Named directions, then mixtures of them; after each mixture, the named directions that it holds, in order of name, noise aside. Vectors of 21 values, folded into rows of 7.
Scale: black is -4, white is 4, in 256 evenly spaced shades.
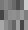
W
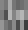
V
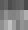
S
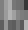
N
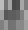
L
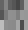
S, W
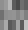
L, N, W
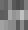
S, V, W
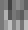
S, V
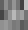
L, V, W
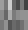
L, N, V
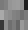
N, W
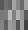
L, N, V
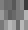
L, S, W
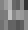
N, V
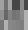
L, N, S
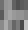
N, S, W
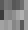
S, W
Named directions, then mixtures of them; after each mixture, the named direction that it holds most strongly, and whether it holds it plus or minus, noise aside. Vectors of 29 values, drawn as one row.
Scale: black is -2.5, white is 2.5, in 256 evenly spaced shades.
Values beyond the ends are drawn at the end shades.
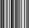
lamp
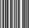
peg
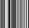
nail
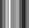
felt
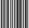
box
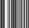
nail, plus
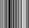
felt, minus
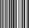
box, minus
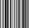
peg, plus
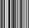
nail, plus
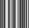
nail, plus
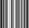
lamp, plus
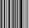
peg, minus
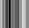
felt, minus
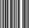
peg, plus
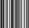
lamp, plus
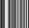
nail, plus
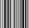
lamp, minus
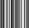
lamp, plus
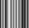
nail, minus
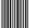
box, plus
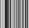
nail, minus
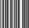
peg, plus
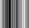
felt, minus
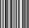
peg, plus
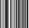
nail, minus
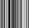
nail, plus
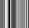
nail, plus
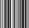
lamp, minus
